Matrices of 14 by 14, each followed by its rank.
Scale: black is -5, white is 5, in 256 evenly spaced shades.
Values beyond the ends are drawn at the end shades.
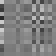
one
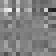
two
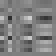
one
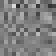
two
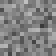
full rank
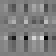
one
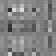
two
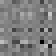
two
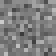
full rank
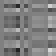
one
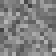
full rank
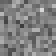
full rank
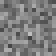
full rank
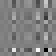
one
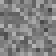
full rank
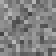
full rank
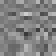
two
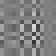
one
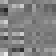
two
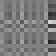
one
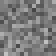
full rank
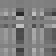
one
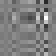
one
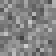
full rank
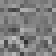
two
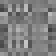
two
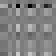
one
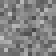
full rank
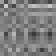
two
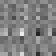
two
